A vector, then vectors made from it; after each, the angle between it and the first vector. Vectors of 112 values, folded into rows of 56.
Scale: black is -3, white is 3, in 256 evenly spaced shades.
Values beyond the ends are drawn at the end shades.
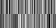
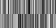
nearly opposite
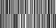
nearly parallel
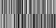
orthogonal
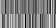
partly opposed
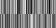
orthogonal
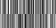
nearly opposite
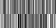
nearly opposite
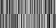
nearly parallel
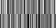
orthogonal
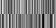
orthogonal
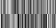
partly opposed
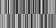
partly opposed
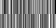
partly opposed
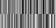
orthogonal
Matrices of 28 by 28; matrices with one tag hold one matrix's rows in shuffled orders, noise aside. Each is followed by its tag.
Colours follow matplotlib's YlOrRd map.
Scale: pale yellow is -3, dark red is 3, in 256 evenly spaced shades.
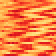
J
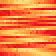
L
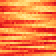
L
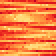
L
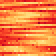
L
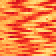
J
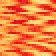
J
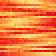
L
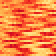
J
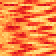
J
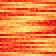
L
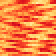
J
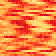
J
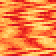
J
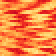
J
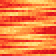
L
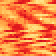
J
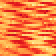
J
